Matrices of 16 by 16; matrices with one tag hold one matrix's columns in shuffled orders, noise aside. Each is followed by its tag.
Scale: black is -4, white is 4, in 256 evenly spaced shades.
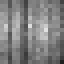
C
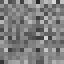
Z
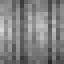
C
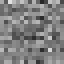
Z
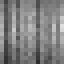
C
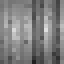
C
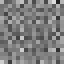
Z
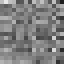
Z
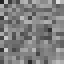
Z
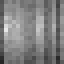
C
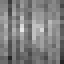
C
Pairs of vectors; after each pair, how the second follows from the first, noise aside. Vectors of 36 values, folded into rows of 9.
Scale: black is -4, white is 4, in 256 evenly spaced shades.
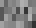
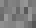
shrunk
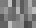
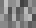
wrapped around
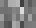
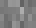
shrunk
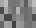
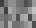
wrapped around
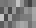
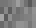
shrunk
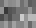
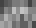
wrapped around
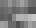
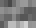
wrapped around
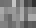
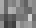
wrapped around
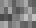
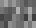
sign-scrambled
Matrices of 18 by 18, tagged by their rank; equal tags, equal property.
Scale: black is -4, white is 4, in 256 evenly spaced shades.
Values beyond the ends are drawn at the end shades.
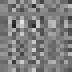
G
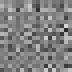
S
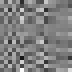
G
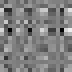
G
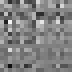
S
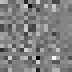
S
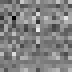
S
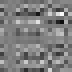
G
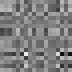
G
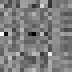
S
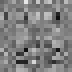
S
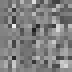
S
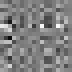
G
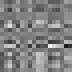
G
